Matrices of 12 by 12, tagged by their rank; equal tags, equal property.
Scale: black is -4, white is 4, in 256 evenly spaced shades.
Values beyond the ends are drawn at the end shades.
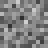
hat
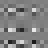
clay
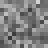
hat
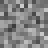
hat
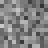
hat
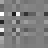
clay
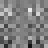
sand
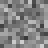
hat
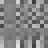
sand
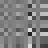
clay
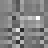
sand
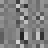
sand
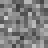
hat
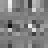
sand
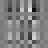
clay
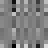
clay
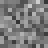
hat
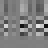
clay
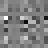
sand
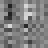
sand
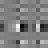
clay
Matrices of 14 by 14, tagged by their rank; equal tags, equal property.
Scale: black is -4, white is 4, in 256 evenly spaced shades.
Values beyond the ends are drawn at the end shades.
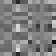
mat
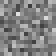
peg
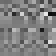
mat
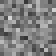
peg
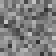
peg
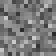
peg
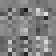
mat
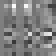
mat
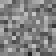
peg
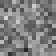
peg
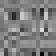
mat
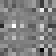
mat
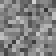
peg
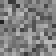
peg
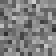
peg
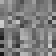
mat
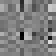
mat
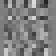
mat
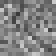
peg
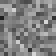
peg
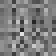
mat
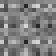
mat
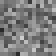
peg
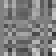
mat
